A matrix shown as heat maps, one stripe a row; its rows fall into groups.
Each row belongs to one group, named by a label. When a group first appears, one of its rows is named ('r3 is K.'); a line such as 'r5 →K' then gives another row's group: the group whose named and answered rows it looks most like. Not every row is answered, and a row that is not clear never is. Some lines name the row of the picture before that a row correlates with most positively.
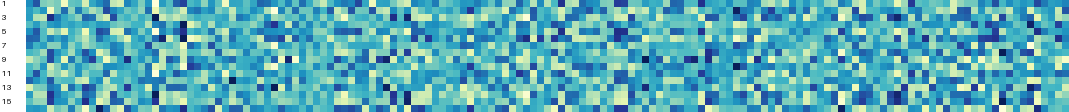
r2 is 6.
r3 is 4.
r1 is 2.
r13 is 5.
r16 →2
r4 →5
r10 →6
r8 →4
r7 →6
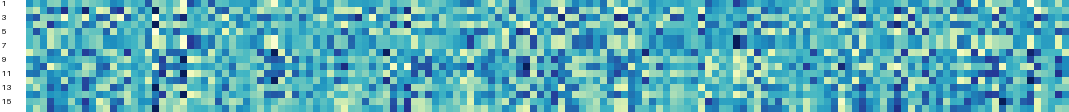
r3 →2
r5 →2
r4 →4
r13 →4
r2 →4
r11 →5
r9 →5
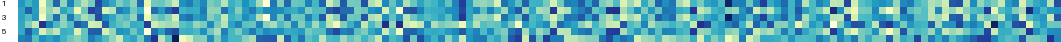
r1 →6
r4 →4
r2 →2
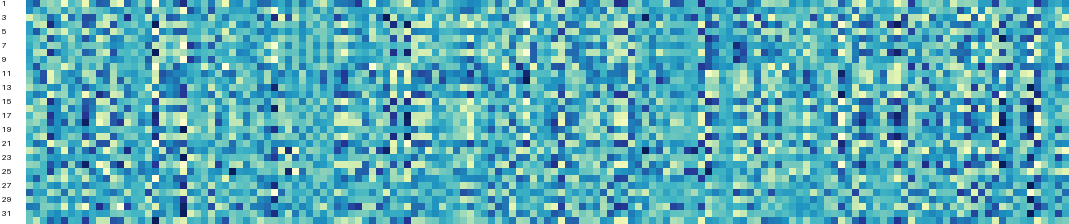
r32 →4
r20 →4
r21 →2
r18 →4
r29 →5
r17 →4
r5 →2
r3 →5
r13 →5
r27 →5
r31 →5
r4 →4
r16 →5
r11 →2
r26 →2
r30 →2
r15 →4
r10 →2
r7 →6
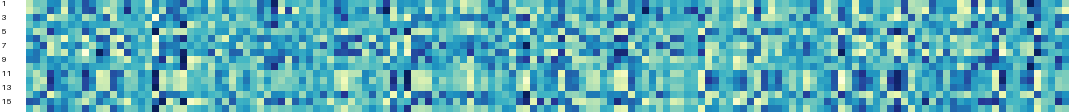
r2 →5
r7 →2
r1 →5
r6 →2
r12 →4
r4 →5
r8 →2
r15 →5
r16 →4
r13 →4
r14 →2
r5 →4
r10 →5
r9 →5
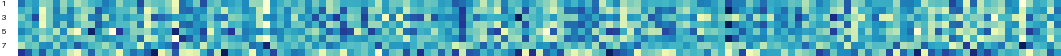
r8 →5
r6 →6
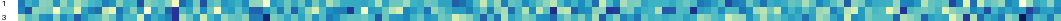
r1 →6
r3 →5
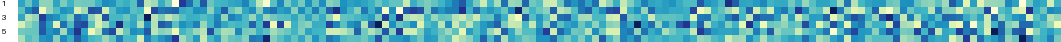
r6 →5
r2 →2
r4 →5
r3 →4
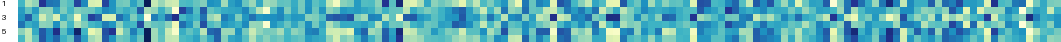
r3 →2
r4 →6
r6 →4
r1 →4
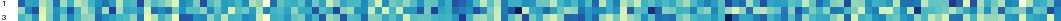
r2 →2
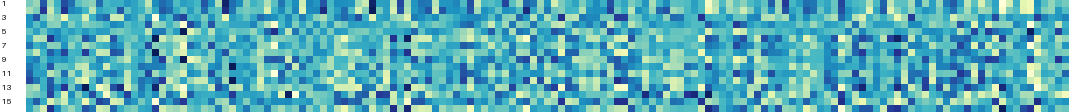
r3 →2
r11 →6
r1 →2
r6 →4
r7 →6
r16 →4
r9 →5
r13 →4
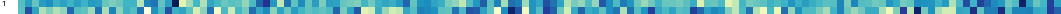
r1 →5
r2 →2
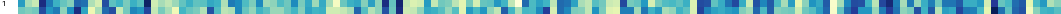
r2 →4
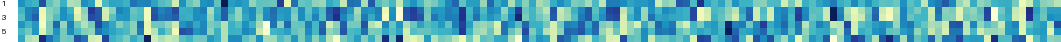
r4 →6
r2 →2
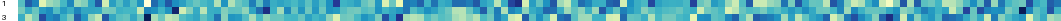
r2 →5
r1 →2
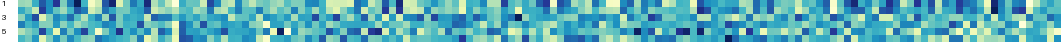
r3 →2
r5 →5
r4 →6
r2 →4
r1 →4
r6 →6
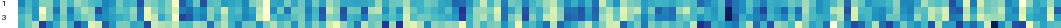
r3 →6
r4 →4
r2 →6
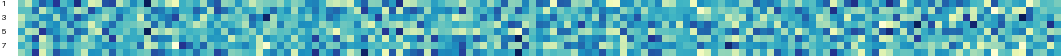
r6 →2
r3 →5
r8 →2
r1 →4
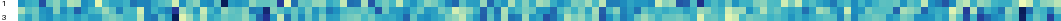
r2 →5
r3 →5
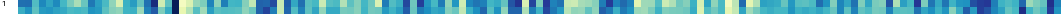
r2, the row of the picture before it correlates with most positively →3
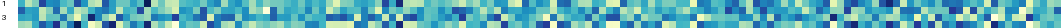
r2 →6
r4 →4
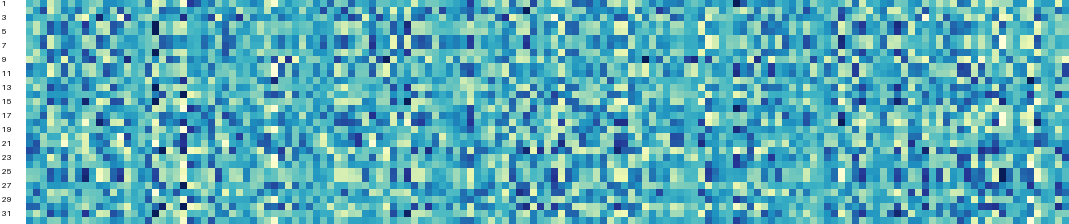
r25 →4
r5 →4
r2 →2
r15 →4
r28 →2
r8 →4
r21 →2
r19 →6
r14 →5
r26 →4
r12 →5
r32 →6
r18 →2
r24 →6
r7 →2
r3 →2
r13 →4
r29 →6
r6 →2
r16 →6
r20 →2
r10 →6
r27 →5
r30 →5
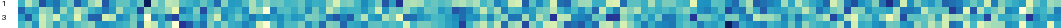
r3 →2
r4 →6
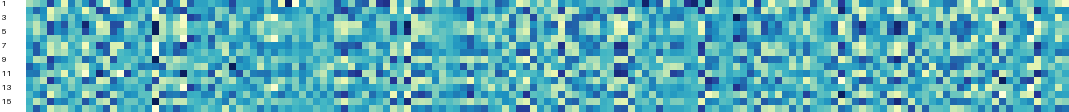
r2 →2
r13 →6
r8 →2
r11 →2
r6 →6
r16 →2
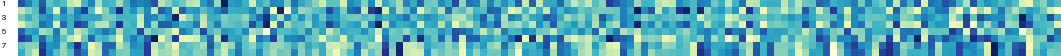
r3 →5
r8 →4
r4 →5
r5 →6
